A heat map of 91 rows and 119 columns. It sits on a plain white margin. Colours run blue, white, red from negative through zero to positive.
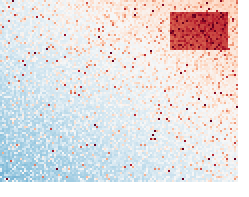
An odd patch, higher than its surroundings, sits in the top right. The ninth with the highest average is the top right. There is an overall slope up to the top right. The values are skewed, with a long tail toward high values.
